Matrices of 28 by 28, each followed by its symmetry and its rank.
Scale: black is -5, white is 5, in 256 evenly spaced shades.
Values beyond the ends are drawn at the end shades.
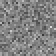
neither, full rank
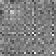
symmetric, rank three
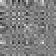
symmetric, rank three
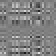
neither, rank two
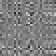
neither, rank three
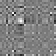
symmetric, rank three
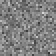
neither, full rank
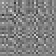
symmetric, rank three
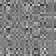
neither, rank three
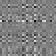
neither, rank two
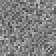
symmetric, full rank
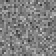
neither, full rank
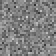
neither, full rank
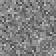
symmetric, full rank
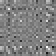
symmetric, rank three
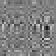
neither, rank three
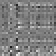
neither, rank three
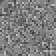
symmetric, full rank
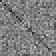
symmetric, full rank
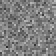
neither, full rank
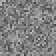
symmetric, full rank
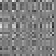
neither, rank two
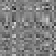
neither, rank three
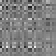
neither, rank two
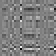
neither, rank two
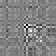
symmetric, rank three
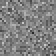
symmetric, full rank
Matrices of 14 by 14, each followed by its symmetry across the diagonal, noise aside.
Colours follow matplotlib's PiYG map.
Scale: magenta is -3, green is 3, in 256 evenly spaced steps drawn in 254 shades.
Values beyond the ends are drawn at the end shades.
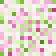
symmetric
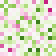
symmetric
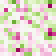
neither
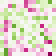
neither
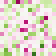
neither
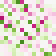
antisymmetric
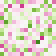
antisymmetric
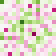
symmetric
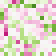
antisymmetric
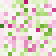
antisymmetric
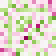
symmetric
